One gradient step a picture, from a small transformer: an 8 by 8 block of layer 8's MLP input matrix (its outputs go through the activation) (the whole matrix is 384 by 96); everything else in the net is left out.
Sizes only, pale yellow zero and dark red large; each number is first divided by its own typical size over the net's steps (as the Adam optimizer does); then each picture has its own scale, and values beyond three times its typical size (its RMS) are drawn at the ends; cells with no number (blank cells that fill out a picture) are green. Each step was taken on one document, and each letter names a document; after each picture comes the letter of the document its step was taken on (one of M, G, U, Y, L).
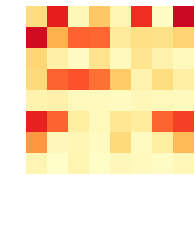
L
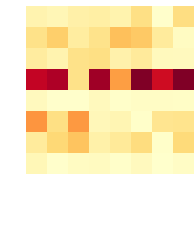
L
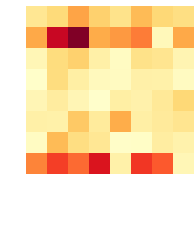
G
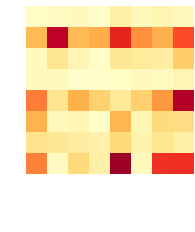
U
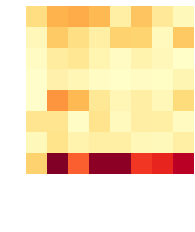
G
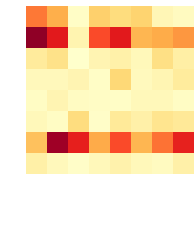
L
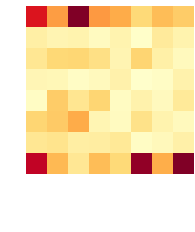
G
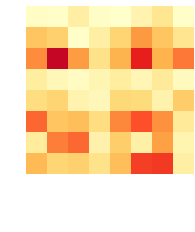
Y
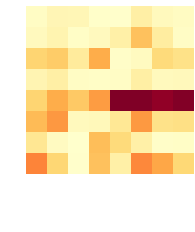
Y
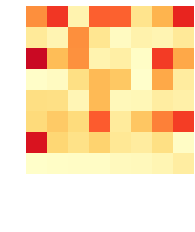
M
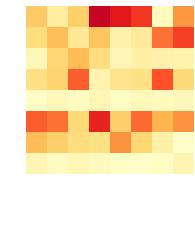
L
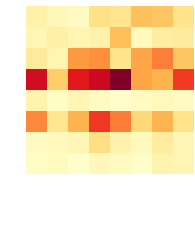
M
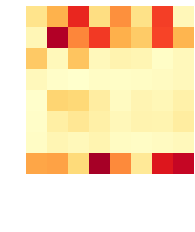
G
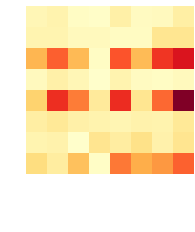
U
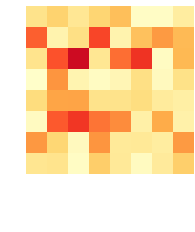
M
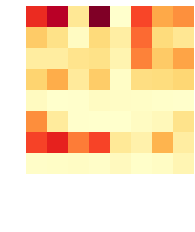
L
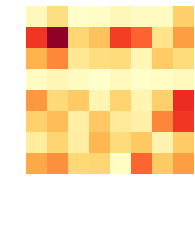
U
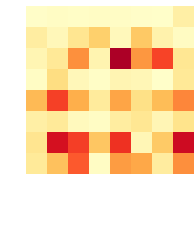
U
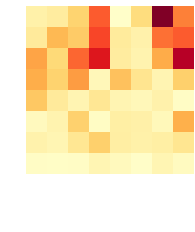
M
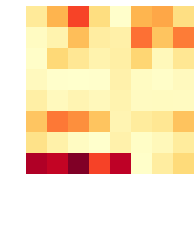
G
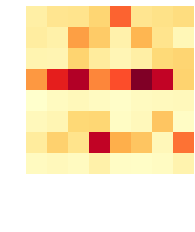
L
